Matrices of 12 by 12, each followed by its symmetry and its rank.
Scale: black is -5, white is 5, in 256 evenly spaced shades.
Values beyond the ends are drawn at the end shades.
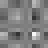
symmetric, rank one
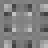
symmetric, rank one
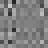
neither, rank two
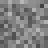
neither, full rank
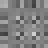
symmetric, rank two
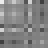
symmetric, rank one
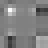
symmetric, rank one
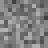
neither, full rank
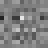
neither, rank two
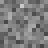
neither, full rank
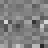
neither, rank two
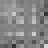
symmetric, rank two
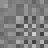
symmetric, rank two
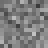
neither, full rank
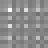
symmetric, rank two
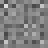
symmetric, rank two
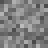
neither, full rank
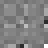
symmetric, rank two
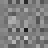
neither, rank two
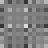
symmetric, rank one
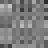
neither, rank two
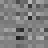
neither, rank two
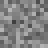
neither, full rank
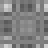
symmetric, rank one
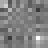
symmetric, rank two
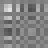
symmetric, rank one
